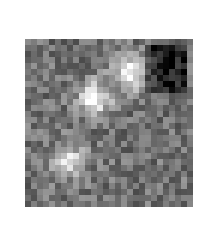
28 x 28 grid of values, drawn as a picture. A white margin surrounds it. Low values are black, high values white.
The top right is the ninth with the lowest average. Three bumps rise from the field. In the top right lies a patch that is lower than the rest. There are no regular stripes. Neither half mirrors the other. The top right is the roughest part.
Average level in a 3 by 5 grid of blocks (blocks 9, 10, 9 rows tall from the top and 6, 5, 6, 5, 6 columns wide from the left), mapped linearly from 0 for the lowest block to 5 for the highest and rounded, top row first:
3 3 5 4 0
3 5 4 3 3
4 5 3 3 3
